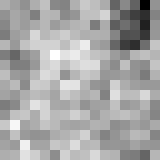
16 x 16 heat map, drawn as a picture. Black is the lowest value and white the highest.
Odd patch: lower, in the top right. Ninth with the lowest average: top right. Roughest part: top right. Histogram: skewed, a long tail of low values.
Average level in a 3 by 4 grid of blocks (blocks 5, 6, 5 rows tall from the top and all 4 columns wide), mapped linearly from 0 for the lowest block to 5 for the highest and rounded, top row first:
3430 | 3543 | 4443
